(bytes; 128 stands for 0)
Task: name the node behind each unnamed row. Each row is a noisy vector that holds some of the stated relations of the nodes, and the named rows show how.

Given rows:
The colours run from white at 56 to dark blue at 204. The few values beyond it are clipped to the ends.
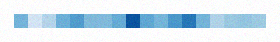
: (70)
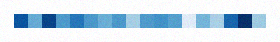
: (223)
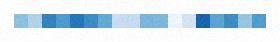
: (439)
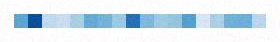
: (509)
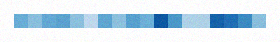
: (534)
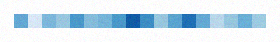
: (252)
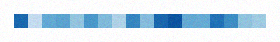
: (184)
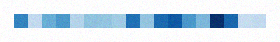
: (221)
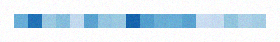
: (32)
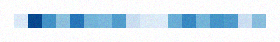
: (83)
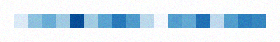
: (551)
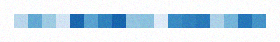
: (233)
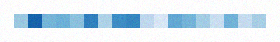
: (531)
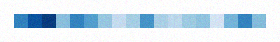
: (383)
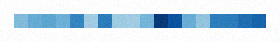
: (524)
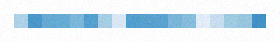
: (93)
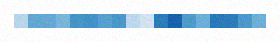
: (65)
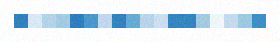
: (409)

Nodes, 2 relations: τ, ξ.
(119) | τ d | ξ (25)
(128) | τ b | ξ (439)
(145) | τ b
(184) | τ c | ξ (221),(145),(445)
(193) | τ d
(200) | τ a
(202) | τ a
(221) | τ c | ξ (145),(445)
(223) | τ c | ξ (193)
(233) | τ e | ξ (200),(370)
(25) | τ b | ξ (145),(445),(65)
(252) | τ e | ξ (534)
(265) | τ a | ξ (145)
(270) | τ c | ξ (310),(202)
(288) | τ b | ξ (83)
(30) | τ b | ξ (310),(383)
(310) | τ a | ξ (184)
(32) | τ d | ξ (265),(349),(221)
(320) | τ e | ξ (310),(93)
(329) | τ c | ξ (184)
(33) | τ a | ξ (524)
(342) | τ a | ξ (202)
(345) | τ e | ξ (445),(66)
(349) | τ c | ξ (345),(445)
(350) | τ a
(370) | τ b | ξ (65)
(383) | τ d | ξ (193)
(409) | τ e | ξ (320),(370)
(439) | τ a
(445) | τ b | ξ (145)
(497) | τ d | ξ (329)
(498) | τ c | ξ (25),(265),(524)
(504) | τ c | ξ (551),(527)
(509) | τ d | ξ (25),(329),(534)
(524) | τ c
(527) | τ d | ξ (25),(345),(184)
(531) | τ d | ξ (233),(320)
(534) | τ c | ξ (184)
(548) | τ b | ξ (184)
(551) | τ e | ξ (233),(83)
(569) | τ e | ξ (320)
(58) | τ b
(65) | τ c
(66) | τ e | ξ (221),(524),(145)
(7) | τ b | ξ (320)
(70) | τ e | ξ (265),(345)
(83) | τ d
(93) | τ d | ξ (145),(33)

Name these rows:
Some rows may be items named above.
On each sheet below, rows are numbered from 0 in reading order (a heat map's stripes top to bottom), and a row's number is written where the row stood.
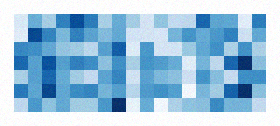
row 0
(200)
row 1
(83)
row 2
(128)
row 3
(223)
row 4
(58)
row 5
(223)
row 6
(288)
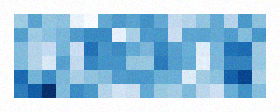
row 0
(548)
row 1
(310)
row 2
(498)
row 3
(498)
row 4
(270)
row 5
(383)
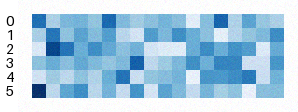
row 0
(342)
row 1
(93)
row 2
(83)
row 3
(370)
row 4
(33)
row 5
(30)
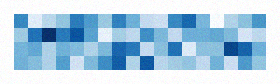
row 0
(409)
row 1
(193)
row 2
(504)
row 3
(7)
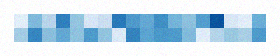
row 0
(25)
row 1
(93)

